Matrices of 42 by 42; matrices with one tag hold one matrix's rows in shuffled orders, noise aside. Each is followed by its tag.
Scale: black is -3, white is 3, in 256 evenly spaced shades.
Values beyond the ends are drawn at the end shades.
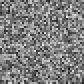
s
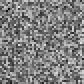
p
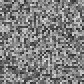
s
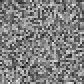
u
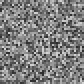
s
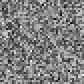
p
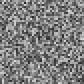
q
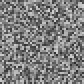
q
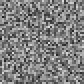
q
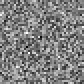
q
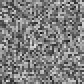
p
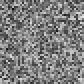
p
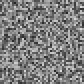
u
